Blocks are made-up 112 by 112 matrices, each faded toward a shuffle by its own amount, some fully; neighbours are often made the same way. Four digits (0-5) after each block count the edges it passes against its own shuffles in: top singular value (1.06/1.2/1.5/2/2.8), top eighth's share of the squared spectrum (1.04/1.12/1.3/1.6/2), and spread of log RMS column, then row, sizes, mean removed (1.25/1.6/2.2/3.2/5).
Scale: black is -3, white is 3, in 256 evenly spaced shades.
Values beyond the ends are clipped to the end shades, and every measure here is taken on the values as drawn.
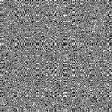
5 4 3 3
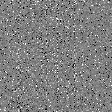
3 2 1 0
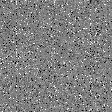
3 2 1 0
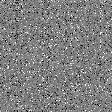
3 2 1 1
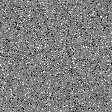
0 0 0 0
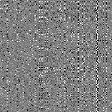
5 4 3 2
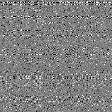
4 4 1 3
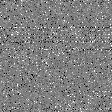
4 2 0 2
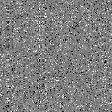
4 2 1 1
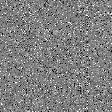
4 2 1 1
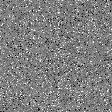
3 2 0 0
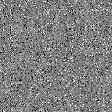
4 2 1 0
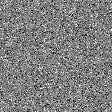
0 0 0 0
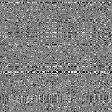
5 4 2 3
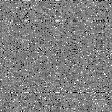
4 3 1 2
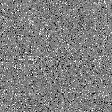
3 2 1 1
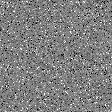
3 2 0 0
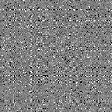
5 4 3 3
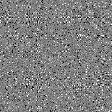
4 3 2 2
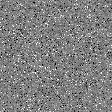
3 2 0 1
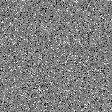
3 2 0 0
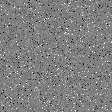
0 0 0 0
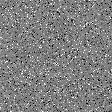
0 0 0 0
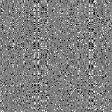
5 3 3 2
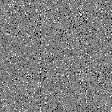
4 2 2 1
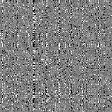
5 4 3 2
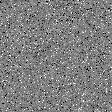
0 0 0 0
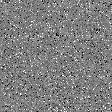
3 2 0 1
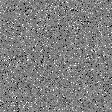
2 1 0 0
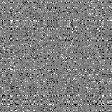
5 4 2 3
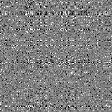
5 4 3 3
